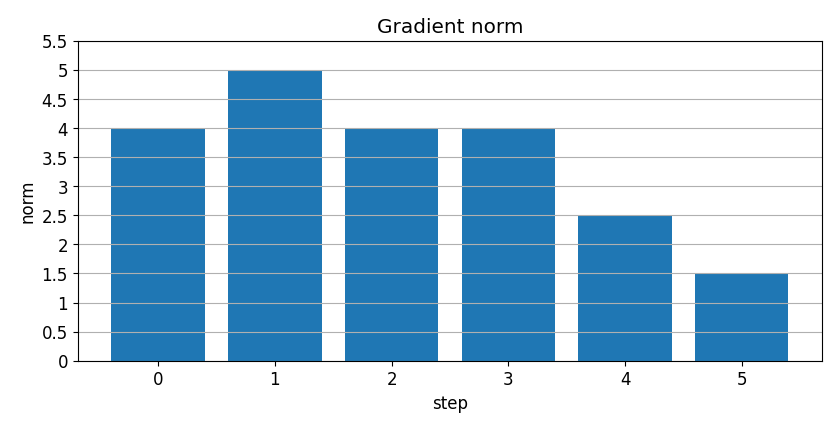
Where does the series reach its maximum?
1
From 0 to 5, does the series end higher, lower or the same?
lower
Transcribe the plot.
Title: Gradient norm
x-axis: step, ticks 0 1 2 3 4 5
y-axis: norm, ticks 0 0.5 1 1.5 2 2.5 3 3.5 4 4.5 5 5.5
Values:
4 5 4 4 2.5 1.5
